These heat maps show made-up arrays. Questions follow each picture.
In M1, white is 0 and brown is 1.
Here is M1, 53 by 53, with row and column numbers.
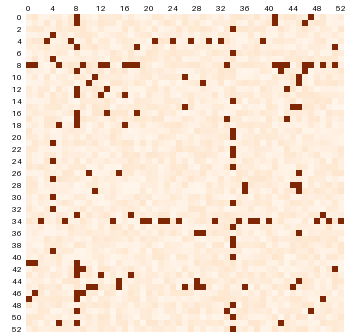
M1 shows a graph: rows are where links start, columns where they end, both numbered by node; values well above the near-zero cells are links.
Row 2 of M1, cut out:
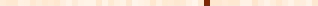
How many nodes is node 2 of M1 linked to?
1
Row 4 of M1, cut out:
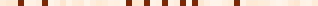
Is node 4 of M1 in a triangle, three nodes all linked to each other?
no
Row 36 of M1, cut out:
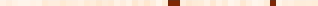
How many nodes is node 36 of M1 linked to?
3
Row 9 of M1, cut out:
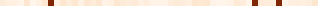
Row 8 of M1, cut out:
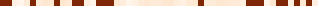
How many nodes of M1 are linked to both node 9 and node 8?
2
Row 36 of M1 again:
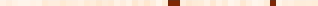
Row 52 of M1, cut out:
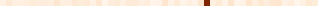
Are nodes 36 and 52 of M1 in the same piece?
no
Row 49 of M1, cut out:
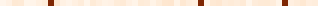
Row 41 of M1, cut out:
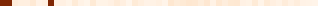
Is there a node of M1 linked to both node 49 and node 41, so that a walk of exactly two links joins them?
yes
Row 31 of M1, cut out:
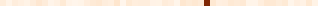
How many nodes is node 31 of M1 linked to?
1
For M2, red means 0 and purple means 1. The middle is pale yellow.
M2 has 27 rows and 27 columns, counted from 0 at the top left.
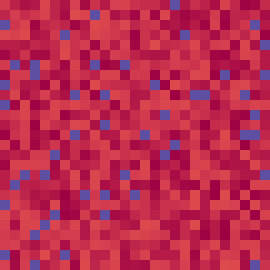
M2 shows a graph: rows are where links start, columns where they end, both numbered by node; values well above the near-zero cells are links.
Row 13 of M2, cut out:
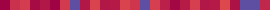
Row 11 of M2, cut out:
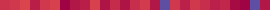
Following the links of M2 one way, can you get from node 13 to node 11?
no
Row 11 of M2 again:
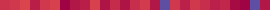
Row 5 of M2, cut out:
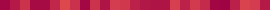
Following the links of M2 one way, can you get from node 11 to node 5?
yes
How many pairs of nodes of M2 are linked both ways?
1
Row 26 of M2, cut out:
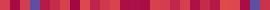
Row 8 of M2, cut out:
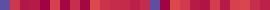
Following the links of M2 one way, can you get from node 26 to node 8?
yes
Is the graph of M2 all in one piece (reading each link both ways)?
yes
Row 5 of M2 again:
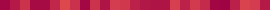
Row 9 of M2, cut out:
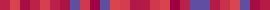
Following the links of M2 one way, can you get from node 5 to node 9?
no
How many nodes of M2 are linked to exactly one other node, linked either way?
1
